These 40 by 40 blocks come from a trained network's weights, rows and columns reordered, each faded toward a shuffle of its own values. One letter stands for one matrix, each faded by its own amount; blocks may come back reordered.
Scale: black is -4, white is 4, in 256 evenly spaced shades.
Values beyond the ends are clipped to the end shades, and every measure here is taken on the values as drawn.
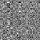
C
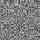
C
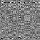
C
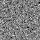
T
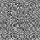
C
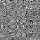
C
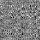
C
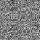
C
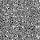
T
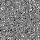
T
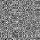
C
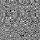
C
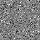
T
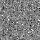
T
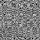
C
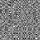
C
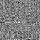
C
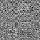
C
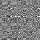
C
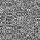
C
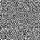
C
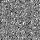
T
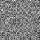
C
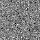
T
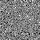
T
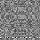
C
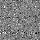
T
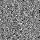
T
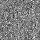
T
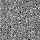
T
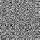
C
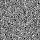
T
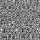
C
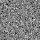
T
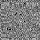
C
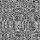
C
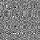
C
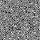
T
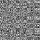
C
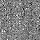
T
